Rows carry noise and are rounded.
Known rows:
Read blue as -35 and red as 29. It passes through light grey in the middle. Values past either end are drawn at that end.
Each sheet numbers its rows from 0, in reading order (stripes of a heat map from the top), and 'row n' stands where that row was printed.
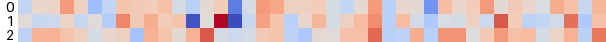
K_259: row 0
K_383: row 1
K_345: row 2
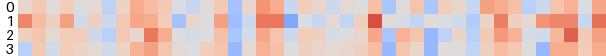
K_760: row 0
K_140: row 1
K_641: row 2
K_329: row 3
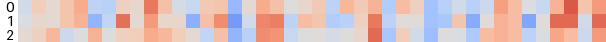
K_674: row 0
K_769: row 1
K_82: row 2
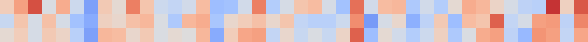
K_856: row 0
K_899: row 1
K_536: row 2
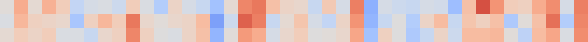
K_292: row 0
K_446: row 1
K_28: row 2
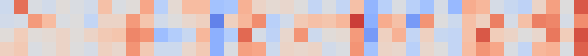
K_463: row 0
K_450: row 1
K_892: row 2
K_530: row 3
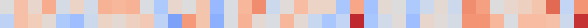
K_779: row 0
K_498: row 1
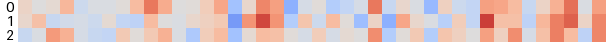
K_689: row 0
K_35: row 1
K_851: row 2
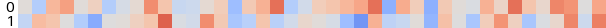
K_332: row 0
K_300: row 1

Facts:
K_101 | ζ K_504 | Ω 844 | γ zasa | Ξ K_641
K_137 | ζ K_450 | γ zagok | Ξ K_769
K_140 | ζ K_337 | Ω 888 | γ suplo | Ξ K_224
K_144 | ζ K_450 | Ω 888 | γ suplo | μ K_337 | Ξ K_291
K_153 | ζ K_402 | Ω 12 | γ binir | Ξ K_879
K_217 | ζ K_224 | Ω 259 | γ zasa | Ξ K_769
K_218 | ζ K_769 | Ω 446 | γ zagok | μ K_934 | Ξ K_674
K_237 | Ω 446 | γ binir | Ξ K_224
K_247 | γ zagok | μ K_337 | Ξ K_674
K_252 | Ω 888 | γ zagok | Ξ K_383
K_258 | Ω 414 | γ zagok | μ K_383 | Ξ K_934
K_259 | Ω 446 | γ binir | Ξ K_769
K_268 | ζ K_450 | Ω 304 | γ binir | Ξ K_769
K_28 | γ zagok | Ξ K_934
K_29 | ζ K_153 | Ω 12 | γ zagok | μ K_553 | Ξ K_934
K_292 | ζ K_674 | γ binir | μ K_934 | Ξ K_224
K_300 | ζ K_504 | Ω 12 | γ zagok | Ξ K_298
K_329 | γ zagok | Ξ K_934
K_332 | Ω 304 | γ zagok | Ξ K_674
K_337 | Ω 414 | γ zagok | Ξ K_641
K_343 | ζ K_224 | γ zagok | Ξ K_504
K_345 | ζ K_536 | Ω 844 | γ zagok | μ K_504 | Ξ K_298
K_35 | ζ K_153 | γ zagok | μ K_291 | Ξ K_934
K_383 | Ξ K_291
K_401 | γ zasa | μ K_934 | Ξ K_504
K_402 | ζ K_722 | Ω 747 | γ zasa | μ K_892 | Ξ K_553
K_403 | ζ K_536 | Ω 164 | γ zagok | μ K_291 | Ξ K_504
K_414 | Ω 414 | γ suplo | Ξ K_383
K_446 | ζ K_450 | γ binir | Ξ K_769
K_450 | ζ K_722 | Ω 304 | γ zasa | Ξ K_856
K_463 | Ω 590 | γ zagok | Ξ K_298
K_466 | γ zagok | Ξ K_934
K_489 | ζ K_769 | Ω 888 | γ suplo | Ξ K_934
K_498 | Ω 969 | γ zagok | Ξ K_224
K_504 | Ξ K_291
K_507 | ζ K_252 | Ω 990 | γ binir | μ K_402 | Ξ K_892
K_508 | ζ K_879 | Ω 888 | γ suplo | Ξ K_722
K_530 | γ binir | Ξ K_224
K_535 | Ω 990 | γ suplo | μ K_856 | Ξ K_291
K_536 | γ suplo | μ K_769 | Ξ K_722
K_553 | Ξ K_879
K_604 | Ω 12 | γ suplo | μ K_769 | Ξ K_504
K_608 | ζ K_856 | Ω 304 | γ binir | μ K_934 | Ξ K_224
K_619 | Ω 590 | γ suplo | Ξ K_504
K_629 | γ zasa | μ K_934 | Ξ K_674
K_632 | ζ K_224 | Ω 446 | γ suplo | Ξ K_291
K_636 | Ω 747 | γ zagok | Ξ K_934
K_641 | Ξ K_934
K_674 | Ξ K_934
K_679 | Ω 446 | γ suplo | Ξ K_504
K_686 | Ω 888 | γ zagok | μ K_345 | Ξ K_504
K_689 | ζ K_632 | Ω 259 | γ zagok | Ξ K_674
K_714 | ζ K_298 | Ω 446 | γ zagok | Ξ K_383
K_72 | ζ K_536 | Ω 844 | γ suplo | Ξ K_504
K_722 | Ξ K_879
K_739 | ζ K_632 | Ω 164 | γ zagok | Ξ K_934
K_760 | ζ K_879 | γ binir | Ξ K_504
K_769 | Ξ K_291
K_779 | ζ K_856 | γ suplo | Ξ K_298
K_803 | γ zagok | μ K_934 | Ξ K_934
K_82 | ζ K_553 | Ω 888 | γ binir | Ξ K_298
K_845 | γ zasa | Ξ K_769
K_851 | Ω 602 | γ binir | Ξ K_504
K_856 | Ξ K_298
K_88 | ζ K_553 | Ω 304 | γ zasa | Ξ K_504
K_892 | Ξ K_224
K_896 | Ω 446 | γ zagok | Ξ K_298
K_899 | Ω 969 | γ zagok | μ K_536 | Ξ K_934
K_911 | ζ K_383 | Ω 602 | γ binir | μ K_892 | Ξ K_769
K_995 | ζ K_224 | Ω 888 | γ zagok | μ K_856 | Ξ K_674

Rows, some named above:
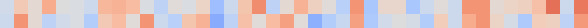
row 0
K_779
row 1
K_619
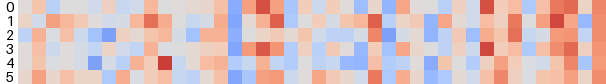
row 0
K_35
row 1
K_88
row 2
K_899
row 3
K_35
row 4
K_153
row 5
K_298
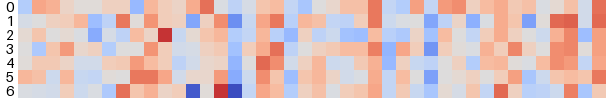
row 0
K_345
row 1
K_769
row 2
K_153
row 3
K_332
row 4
K_144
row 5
K_337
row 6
K_383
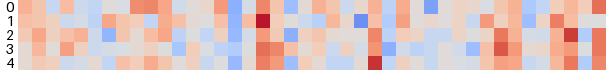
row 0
K_337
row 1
K_403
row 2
K_722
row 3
K_292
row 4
K_508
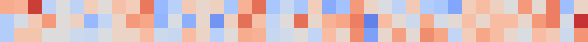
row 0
K_535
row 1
K_402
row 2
K_72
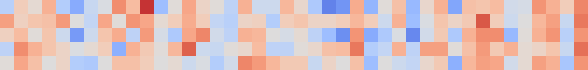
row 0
K_29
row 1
K_504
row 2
K_604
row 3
K_345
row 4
K_401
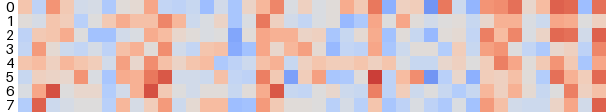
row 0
K_608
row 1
K_739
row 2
K_218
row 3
K_619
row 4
K_686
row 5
K_553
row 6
K_995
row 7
K_463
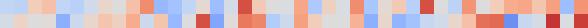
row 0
K_911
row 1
K_258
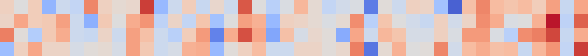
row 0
K_507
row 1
K_722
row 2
K_291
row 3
K_101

